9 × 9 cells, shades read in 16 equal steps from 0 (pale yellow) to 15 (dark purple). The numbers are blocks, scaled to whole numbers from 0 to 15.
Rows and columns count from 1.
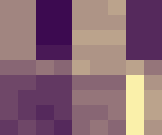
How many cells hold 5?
8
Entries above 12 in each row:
4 4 4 4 0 0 0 1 1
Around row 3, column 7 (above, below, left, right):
6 6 5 13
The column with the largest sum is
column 4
